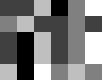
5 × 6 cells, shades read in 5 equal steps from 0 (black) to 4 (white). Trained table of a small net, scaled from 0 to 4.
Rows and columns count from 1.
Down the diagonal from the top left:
1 3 3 1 3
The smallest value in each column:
1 0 1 0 2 1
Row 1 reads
1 1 3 0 2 4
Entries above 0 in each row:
5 6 5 5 5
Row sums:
11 10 11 11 14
